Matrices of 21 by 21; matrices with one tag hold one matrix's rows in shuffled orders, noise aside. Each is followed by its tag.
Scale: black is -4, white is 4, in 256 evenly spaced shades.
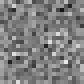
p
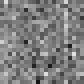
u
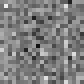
u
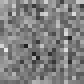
u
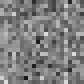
u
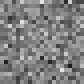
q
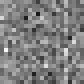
u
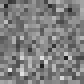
q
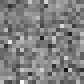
q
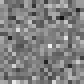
p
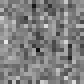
u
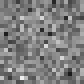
q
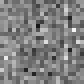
u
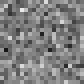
q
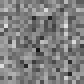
u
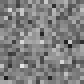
q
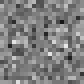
p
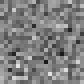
p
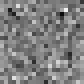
p
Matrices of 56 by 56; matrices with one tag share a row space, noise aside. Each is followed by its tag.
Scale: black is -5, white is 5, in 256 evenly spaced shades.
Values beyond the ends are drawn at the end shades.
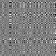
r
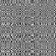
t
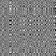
r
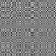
t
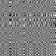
r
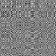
t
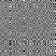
r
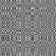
t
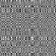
t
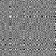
r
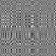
t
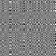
r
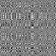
t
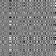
r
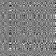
r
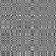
t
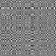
t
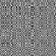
t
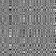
r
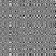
r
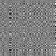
r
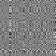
r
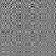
t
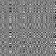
r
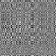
t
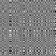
r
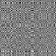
t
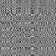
t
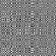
t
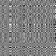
r
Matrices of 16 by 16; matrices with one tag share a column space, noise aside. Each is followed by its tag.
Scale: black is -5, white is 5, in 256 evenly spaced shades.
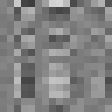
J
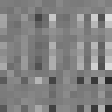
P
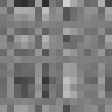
J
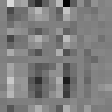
J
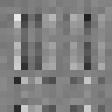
P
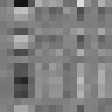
J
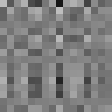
J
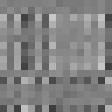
P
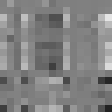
P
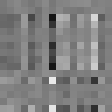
P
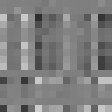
P
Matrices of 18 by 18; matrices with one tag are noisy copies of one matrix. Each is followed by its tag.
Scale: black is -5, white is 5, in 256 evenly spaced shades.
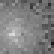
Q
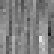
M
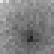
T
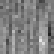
M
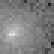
Q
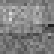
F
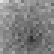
T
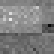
F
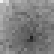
T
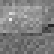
F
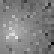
Q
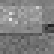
F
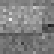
F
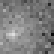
Q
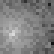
Q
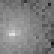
Q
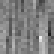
M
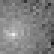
Q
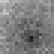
T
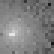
Q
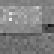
F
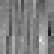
M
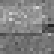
F
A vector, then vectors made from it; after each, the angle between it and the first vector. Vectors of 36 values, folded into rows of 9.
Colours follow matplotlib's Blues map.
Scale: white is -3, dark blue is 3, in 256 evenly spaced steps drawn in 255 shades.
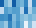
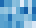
partly aligned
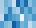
orthogonal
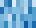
nearly opposite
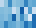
partly opposed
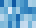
partly aligned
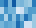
partly aligned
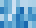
partly opposed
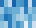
nearly parallel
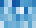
partly aligned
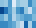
partly opposed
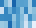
nearly parallel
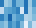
nearly parallel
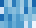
nearly parallel
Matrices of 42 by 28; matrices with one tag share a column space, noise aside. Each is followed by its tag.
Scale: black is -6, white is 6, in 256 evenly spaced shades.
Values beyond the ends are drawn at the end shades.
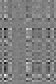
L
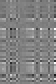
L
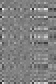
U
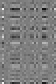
U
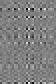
U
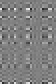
U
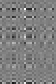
U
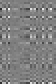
U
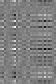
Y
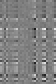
L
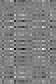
Y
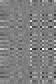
Y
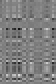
L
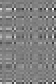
U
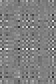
Y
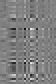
L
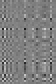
L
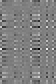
Y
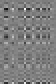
U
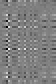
Y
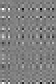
U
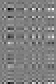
U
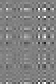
U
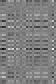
Y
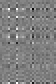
U
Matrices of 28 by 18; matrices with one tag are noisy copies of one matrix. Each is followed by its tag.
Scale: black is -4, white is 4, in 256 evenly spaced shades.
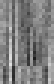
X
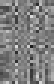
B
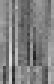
X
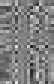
B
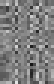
B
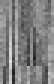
X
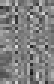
B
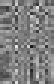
B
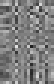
B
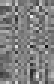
B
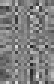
B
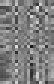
B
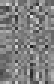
B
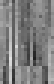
X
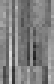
X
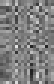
B
